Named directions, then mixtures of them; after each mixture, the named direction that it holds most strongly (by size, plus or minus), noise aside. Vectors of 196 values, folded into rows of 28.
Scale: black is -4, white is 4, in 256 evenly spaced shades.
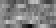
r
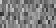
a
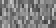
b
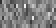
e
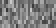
b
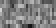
r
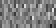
e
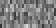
a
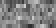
r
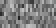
b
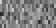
a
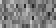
e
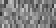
b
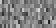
a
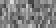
b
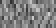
e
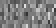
e
